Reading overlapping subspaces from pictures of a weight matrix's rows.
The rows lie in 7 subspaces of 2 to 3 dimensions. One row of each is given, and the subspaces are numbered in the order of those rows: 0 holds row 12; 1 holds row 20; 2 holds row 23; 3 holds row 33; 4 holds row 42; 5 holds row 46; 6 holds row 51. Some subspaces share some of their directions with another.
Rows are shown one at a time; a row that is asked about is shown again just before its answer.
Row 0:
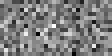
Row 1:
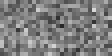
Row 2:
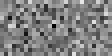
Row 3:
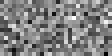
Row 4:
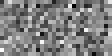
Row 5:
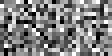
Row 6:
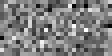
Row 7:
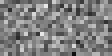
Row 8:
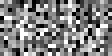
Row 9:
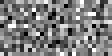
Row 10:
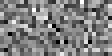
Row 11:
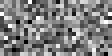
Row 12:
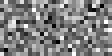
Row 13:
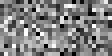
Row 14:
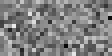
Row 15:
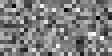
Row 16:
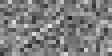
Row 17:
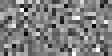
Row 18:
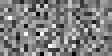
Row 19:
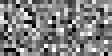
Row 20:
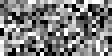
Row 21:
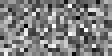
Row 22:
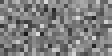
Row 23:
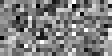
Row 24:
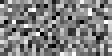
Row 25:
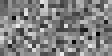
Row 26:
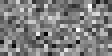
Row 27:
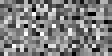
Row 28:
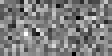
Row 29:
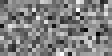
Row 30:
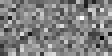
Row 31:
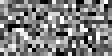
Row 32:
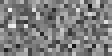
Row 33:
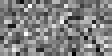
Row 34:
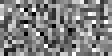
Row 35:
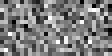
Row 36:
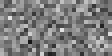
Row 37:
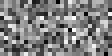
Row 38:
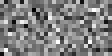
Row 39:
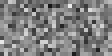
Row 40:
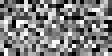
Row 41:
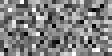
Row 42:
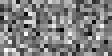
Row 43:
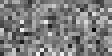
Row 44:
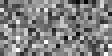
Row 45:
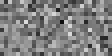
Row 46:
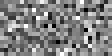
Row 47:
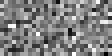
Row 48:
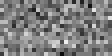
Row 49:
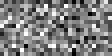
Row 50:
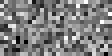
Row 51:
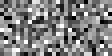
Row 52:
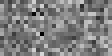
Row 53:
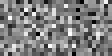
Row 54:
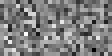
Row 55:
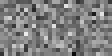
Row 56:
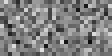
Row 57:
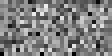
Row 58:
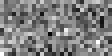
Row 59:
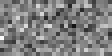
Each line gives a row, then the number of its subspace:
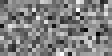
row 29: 5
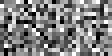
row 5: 4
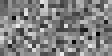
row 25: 5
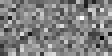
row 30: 1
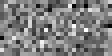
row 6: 2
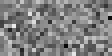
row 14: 4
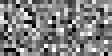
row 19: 4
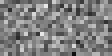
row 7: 2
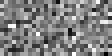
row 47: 6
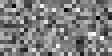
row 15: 1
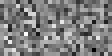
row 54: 4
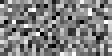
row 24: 2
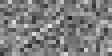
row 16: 2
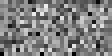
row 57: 1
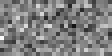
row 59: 2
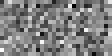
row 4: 2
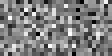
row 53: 5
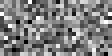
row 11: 6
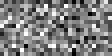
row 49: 4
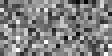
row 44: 6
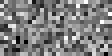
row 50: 6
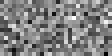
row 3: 6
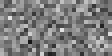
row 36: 1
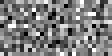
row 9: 5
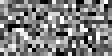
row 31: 5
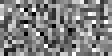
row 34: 4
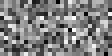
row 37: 6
